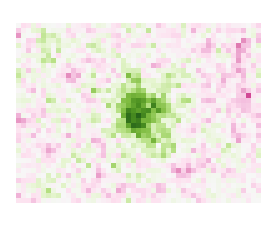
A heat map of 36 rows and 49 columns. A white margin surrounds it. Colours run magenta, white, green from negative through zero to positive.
The texture is blotchy. There is no overall slope. The centre is the ninth with the highest average. One bump rises in the centre.
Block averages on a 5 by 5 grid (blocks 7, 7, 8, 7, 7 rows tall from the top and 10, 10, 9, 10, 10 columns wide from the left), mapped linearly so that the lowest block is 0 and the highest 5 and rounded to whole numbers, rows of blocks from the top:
11100 / 11210 / 11520 / 01211 / 10101
